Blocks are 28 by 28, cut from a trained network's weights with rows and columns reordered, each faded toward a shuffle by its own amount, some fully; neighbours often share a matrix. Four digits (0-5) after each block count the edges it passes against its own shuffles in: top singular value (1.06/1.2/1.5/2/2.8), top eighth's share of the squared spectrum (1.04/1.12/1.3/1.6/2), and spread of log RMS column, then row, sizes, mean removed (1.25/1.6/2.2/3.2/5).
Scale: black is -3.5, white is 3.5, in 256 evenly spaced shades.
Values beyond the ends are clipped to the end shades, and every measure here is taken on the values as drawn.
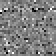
2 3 0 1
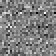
2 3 0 2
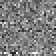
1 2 0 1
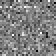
1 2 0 1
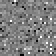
1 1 0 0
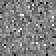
0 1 0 0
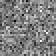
0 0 0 0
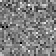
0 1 0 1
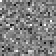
2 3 0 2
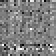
2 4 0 3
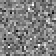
0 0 0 0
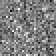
2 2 0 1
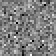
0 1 1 0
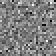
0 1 0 0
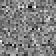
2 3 0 1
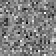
0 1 0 0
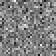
0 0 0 0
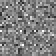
2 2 0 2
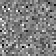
2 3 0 1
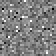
1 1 0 0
